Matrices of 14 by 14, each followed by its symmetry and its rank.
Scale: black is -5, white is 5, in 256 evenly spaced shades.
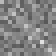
symmetric, full rank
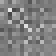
symmetric, rank three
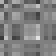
symmetric, rank one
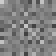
symmetric, rank two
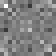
symmetric, rank three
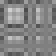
symmetric, rank one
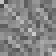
symmetric, full rank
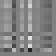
neither, rank one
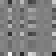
neither, rank one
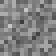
symmetric, full rank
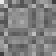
symmetric, rank two
